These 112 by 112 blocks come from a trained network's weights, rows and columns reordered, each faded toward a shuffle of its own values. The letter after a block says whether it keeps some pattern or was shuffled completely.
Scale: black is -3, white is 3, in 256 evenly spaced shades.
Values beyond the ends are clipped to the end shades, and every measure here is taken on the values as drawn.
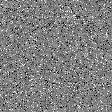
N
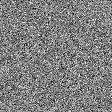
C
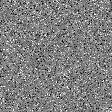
N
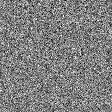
C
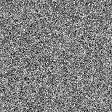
C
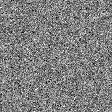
N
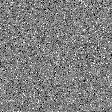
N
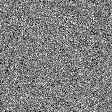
C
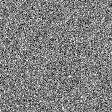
N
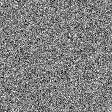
C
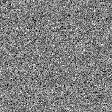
N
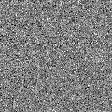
N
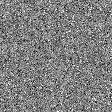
N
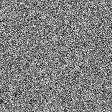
C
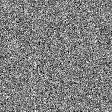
N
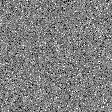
C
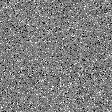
N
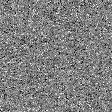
C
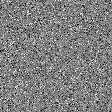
C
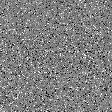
N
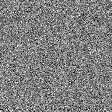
N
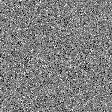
N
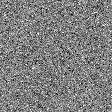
C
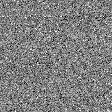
N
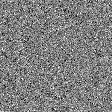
C
